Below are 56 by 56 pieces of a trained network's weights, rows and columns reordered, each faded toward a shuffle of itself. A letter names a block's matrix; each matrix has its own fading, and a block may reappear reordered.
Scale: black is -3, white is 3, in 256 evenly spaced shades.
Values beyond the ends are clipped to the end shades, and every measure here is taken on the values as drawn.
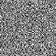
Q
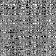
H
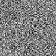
Q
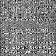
H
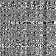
H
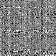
H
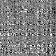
H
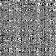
H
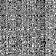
H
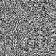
Q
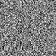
Q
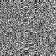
Q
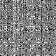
H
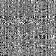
H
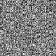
Q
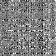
H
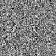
Q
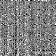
H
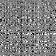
H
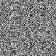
Q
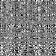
H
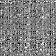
H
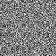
Q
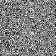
Q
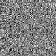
Q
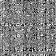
H
